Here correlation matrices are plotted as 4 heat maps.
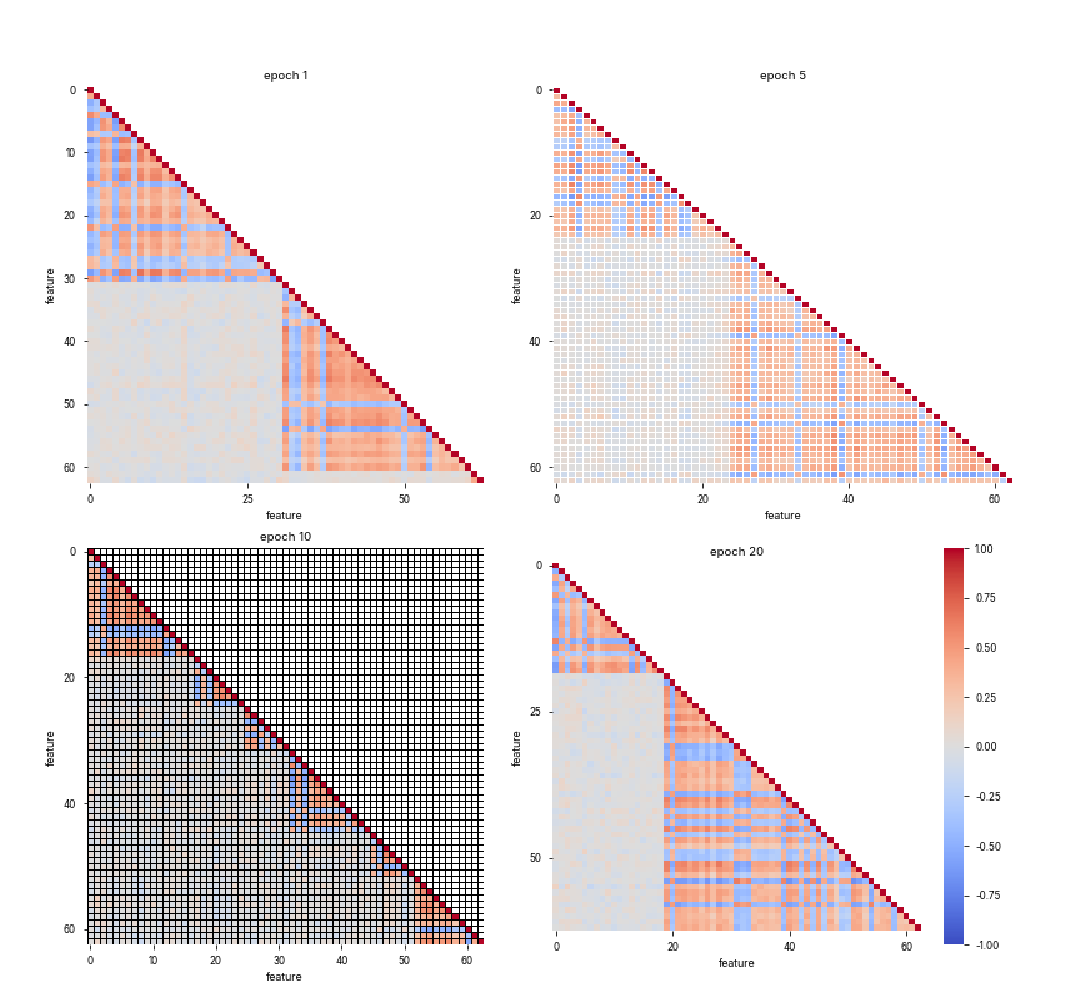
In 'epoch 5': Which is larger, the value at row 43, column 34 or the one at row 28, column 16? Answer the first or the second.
the first
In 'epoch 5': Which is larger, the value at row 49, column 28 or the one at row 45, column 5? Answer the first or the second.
the first
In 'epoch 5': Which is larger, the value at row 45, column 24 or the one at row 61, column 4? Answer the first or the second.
the first
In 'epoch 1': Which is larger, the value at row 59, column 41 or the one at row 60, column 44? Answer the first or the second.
the second
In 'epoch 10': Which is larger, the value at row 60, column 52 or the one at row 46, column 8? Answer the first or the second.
the second
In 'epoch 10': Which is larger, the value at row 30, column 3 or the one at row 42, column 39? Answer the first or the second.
the second
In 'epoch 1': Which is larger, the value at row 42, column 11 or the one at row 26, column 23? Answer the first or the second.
the second
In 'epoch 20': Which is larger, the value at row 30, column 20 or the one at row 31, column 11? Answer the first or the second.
the second
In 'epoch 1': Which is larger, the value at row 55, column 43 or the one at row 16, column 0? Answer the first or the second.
the first
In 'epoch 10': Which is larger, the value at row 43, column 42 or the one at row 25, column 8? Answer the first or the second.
the first
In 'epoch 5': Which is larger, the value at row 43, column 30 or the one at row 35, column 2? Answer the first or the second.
the first
